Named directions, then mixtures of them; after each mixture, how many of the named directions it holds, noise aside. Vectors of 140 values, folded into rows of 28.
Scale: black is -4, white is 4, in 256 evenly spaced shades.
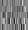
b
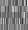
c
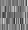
two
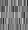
one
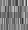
one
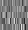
one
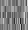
two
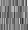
one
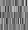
one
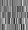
one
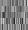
two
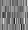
two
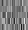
one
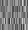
two
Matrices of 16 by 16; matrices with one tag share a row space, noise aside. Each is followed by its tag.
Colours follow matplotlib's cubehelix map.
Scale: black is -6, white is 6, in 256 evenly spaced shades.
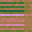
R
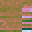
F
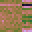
F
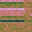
R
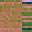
F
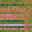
R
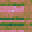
R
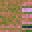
F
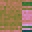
F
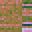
F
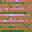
R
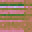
R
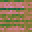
R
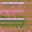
R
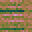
R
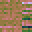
F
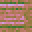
R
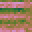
R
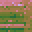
R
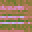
R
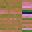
F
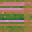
R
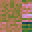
F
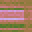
R
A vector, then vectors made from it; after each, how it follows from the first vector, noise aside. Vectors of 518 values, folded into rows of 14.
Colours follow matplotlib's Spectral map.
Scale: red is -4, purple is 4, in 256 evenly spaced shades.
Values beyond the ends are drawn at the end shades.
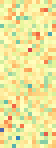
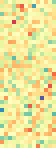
wrapped around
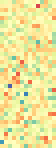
wrapped around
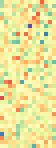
wrapped around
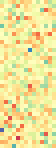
sign-scrambled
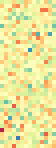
sign-scrambled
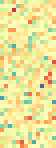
wrapped around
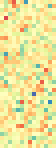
wrapped around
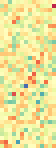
wrapped around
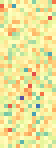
wrapped around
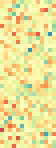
sign-scrambled
